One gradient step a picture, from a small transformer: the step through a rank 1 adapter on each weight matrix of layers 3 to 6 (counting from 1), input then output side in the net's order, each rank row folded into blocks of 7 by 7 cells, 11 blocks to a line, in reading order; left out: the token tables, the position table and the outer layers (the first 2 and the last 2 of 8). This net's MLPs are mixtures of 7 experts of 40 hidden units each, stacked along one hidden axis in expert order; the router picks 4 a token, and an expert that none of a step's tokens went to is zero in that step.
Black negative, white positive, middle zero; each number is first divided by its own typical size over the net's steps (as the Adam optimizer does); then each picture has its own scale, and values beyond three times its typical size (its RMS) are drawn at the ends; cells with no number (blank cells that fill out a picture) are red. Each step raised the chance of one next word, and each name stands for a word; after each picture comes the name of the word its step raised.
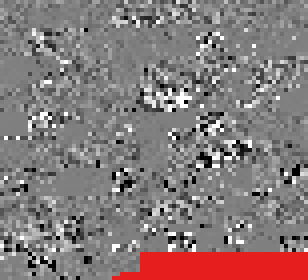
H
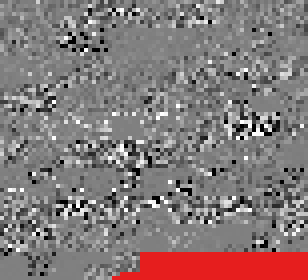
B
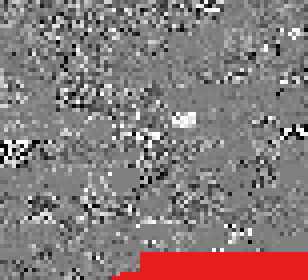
B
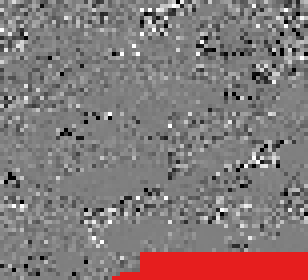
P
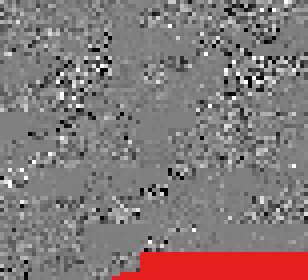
P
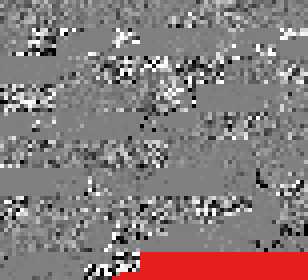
B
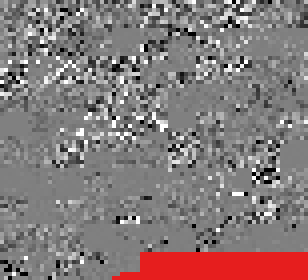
H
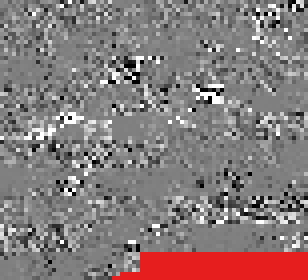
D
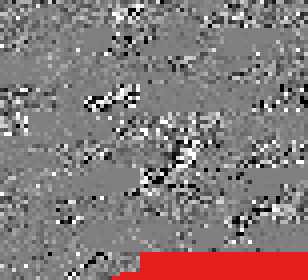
H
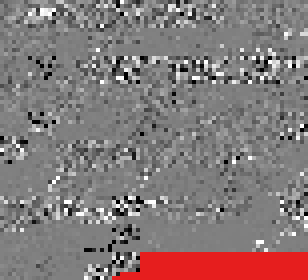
P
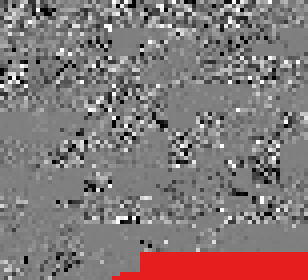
P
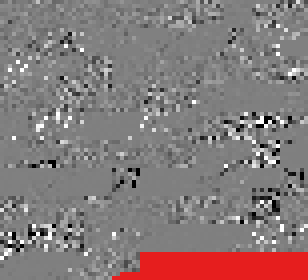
D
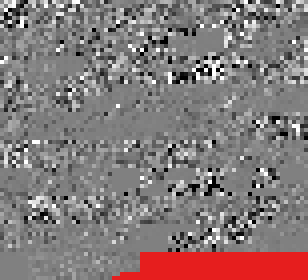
H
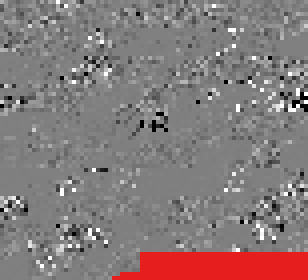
D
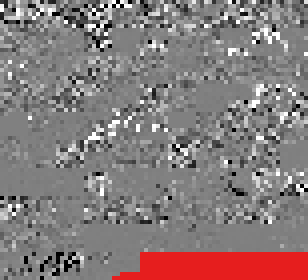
H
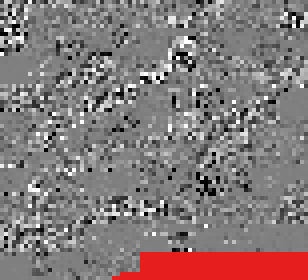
B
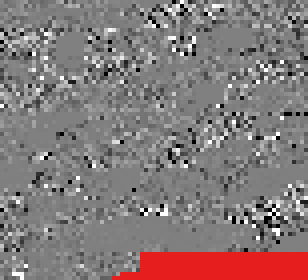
D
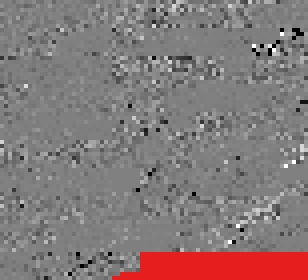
P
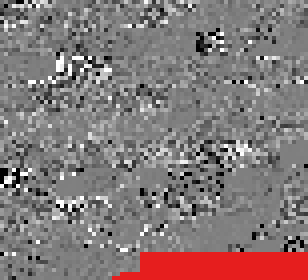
B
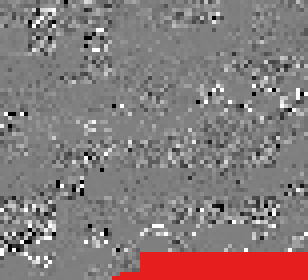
D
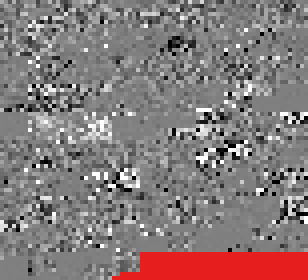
B
